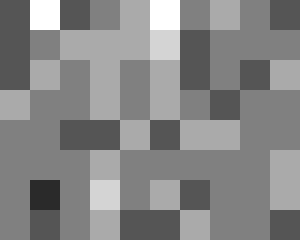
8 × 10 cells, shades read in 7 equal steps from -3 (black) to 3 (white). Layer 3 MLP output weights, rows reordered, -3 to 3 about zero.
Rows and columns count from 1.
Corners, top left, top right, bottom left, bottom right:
-1 -1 0 -1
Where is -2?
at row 7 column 2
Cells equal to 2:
2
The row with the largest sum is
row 1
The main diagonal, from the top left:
-1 0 0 1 1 0 -1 0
